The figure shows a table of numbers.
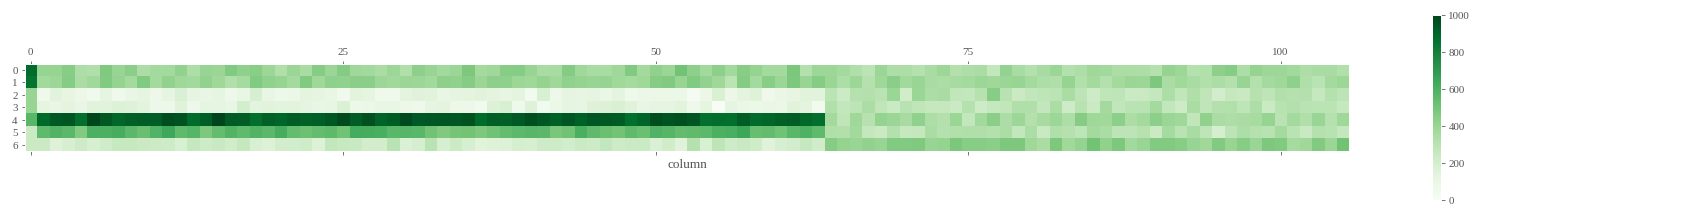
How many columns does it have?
106
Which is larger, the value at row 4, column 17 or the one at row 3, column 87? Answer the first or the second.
the first
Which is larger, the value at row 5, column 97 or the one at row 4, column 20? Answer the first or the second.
the second
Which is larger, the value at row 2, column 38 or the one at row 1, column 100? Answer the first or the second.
the second
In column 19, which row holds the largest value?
4
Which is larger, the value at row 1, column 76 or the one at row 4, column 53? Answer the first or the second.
the second
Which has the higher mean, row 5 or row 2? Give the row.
5
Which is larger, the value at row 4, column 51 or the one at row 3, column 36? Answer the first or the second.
the first
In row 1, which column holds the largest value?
0
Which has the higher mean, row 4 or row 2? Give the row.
4
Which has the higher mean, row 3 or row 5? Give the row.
5
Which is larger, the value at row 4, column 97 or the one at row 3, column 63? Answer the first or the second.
the first
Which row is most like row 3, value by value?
2
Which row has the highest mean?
4
